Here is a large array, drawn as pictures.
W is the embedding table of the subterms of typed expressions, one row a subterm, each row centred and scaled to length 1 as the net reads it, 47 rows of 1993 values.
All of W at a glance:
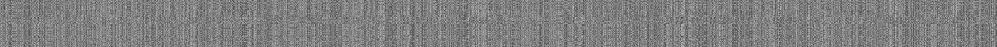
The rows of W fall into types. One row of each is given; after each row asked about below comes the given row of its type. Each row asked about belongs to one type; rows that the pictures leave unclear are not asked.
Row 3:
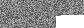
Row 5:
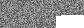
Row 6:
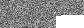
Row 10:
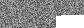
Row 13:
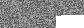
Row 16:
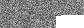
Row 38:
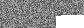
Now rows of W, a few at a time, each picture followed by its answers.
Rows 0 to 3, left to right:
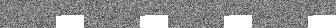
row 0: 5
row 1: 6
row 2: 10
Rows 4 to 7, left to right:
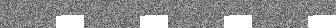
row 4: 6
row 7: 6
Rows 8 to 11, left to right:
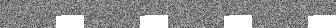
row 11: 10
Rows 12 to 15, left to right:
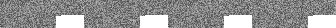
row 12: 5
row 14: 5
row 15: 38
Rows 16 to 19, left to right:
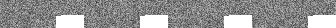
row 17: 38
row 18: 5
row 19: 38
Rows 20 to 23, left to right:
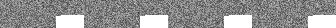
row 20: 3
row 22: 38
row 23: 6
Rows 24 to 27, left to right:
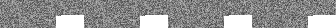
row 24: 13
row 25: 13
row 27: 16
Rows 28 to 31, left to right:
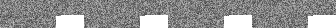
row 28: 3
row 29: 38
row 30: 13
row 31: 5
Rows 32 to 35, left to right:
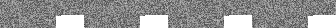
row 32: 13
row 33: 5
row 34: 13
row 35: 38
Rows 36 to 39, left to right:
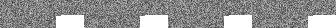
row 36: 38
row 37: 3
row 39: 6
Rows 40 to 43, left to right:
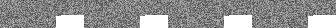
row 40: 3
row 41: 5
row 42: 13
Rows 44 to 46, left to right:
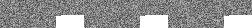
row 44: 16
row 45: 10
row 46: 13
